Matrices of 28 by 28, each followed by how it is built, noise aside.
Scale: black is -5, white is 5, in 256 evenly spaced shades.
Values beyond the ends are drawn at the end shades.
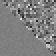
upper triangular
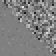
upper triangular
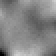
smooth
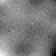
smooth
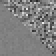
upper triangular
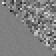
upper triangular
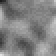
smooth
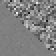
upper triangular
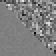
upper triangular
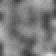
smooth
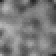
smooth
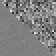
upper triangular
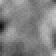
smooth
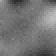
smooth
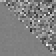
upper triangular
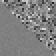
upper triangular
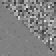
upper triangular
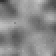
smooth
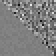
upper triangular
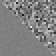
upper triangular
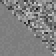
upper triangular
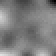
smooth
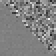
upper triangular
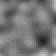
smooth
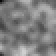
smooth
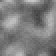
smooth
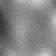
smooth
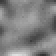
smooth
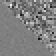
upper triangular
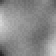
smooth
